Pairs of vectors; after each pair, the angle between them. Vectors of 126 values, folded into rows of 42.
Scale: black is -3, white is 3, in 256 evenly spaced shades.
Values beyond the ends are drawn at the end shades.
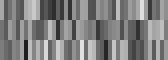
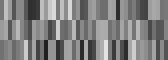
nearly opposite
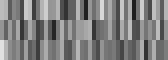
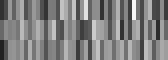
nearly opposite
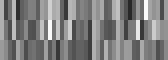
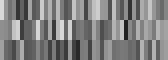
partly aligned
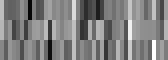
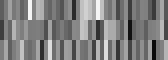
nearly opposite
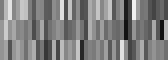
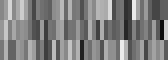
nearly parallel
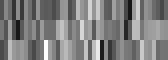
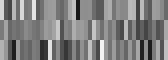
partly opposed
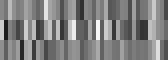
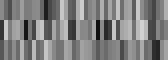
nearly opposite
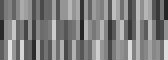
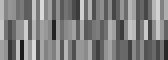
nearly opposite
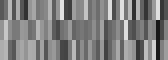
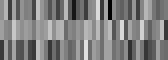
partly opposed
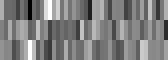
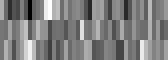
nearly parallel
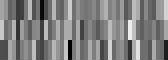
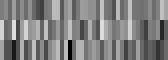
partly aligned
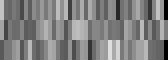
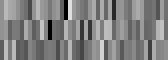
orthogonal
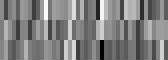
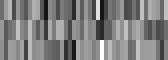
nearly opposite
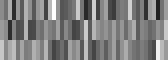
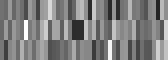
partly aligned
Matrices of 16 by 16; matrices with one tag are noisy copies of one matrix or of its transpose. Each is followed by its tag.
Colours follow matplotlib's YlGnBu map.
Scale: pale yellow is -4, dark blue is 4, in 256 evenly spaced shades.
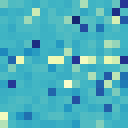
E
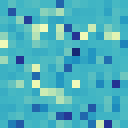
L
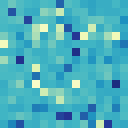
L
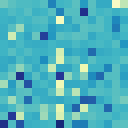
E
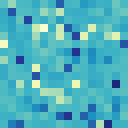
L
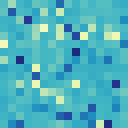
L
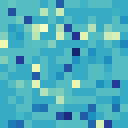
L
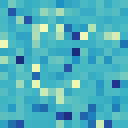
L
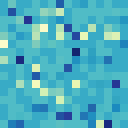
L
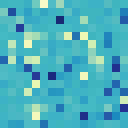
L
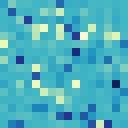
L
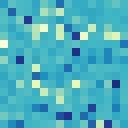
L
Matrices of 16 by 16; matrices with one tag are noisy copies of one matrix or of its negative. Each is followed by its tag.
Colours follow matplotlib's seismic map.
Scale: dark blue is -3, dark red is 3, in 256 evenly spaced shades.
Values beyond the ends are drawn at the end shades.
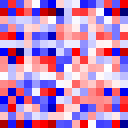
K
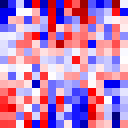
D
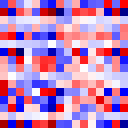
K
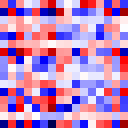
K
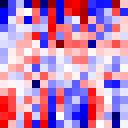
D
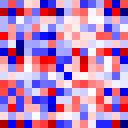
K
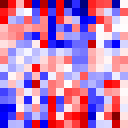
D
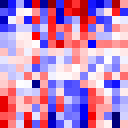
D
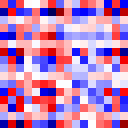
K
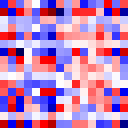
K
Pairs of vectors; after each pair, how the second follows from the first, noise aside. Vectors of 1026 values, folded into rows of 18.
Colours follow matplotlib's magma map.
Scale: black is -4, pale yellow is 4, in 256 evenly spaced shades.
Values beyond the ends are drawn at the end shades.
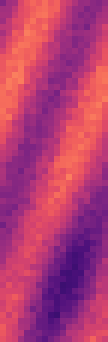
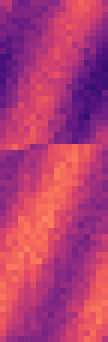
wrapped around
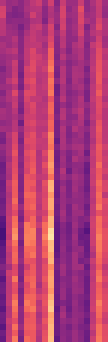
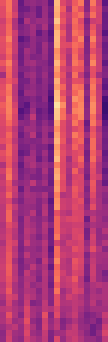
reversed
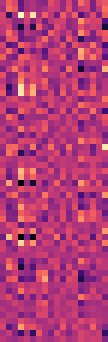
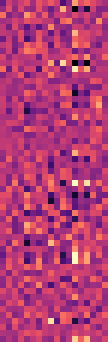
wrapped around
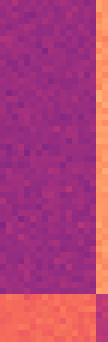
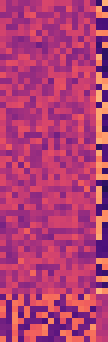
sign-scrambled
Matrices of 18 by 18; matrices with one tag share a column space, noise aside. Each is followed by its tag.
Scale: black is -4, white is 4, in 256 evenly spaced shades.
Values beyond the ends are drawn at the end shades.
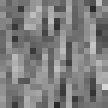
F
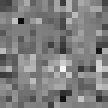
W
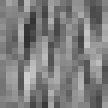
F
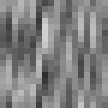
F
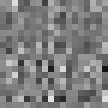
W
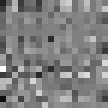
W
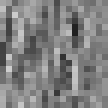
F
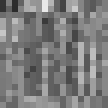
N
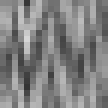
F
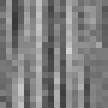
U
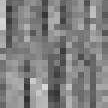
U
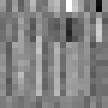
N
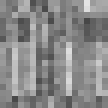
N
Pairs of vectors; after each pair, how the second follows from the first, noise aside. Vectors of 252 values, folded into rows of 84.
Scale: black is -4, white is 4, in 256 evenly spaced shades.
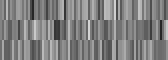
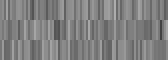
shrunk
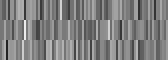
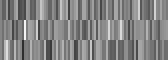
sign-scrambled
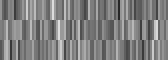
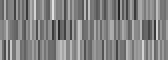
sign-scrambled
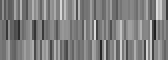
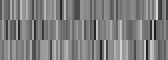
sign-scrambled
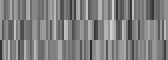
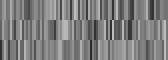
sign-scrambled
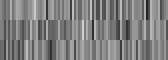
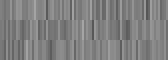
shrunk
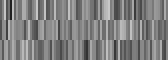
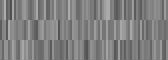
shrunk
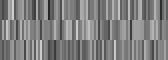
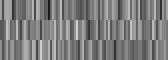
sign-scrambled
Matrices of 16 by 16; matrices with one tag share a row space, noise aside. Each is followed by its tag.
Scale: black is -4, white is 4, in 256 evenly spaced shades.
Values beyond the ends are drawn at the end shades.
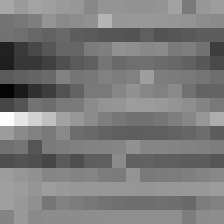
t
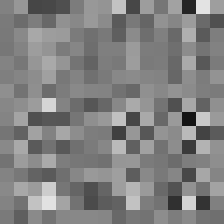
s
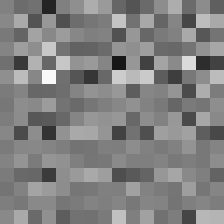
s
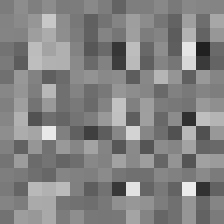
s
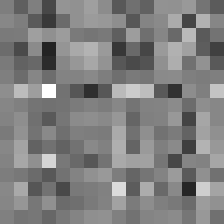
s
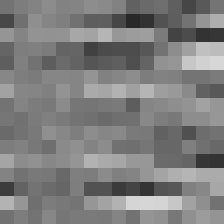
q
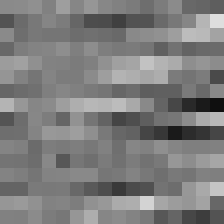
q
